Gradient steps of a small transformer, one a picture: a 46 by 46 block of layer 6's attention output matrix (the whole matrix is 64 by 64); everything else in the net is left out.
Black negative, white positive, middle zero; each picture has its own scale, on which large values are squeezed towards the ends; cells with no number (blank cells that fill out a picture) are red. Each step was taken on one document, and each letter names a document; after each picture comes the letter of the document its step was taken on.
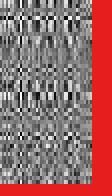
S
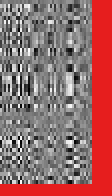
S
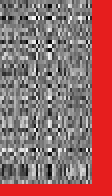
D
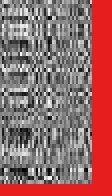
D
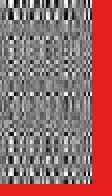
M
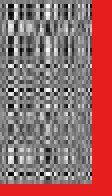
M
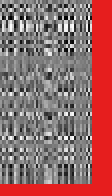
M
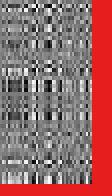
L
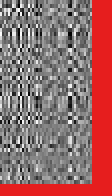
S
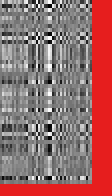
L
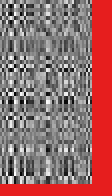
M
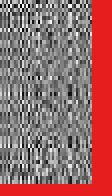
S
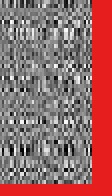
M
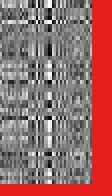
L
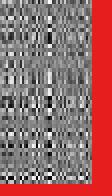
L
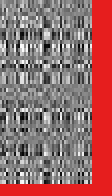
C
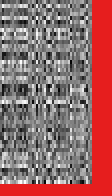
C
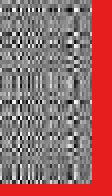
S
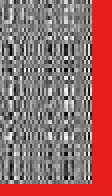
M
